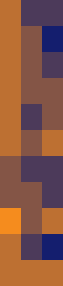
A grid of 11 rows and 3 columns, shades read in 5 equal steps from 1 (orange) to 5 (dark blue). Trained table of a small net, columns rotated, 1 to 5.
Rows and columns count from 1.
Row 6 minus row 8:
-1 0 -2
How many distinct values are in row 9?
3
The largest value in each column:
3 4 5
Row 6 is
2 3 2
